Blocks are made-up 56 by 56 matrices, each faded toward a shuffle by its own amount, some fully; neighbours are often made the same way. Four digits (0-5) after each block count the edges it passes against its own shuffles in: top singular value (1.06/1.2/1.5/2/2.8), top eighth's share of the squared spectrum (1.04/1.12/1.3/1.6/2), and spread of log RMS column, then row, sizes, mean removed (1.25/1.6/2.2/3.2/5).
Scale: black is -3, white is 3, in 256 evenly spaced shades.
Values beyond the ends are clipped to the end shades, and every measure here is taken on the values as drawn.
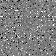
2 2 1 1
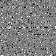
2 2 0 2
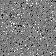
1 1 1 0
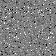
2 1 1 0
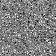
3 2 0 1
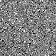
2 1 0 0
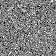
0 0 0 0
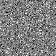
1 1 0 0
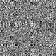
4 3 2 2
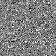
3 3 1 1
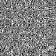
3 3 1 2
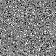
2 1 0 0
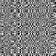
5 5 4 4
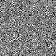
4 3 1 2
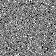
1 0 0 0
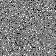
1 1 0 0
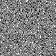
3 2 0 0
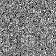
3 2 1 0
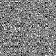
3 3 1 1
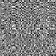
4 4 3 3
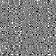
4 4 2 2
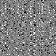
4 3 2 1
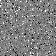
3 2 1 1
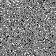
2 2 0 0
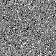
2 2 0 0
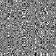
4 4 3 2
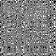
4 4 3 2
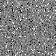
3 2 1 1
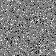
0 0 0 0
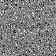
2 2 0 0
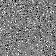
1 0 0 0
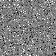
2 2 0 0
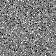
0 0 0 0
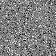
0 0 1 0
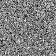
1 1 0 0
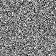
2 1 0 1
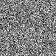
2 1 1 0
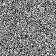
0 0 0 0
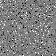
2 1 1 0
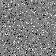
1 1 0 0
